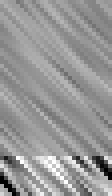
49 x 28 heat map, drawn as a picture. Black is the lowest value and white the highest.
Grain: diagonal, down to the right. Seam: horizontal, 80% of the way down, the top part calmer. Ninth with the highest average: bottom middle. Mirror symmetry: none. Slope: none.
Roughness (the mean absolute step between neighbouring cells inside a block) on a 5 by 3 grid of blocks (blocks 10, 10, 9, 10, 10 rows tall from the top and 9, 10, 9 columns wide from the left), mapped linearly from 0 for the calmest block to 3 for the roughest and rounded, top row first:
000 / 000 / 000 / 000 / 323
